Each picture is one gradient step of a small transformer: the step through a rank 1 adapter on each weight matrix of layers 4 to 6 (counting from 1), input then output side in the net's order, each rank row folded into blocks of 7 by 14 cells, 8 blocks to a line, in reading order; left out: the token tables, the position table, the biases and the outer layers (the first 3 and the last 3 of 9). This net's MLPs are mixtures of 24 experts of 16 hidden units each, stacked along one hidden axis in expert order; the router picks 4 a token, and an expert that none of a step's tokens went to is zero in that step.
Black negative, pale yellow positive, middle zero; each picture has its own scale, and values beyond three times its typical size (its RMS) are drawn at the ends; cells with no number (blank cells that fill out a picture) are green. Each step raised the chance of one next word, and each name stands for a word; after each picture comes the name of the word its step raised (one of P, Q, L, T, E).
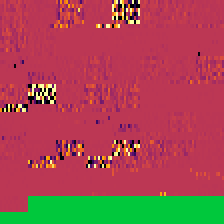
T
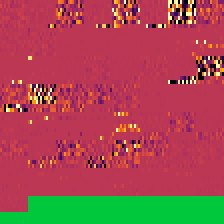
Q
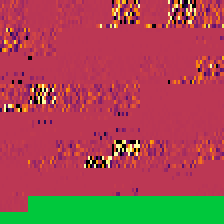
T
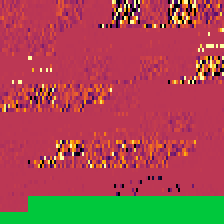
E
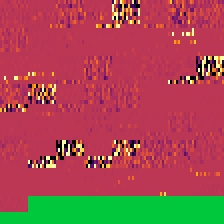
Q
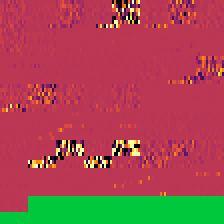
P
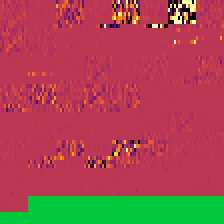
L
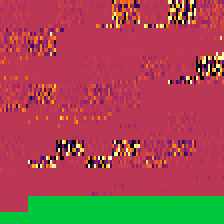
Q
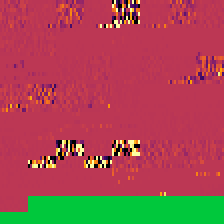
P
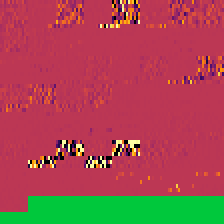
P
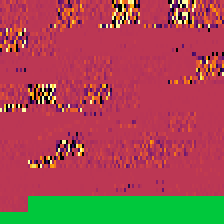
T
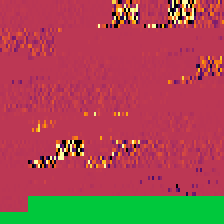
L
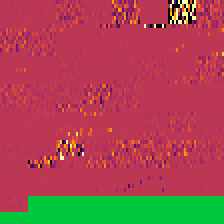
L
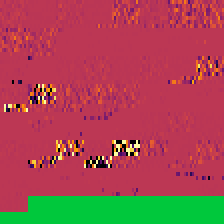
T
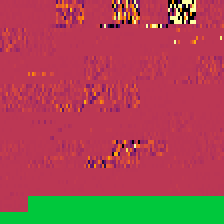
L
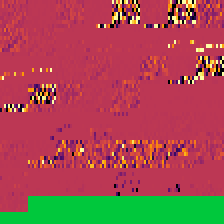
E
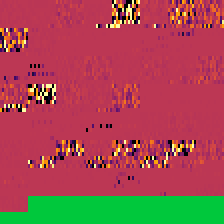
T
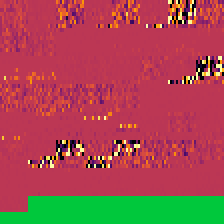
Q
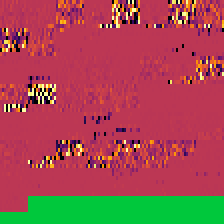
T
